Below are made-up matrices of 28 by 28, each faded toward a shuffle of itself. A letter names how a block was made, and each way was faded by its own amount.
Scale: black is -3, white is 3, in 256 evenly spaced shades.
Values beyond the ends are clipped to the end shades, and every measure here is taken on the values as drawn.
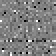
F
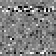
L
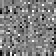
F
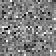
L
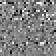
L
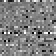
L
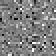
F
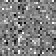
F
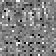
F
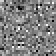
F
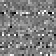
L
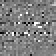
L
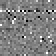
F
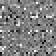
F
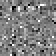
F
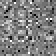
F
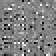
F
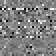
L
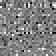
F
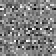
L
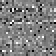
F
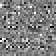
L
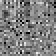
F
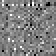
F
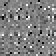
F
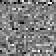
L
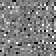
F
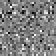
F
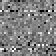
L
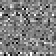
L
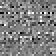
L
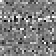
L
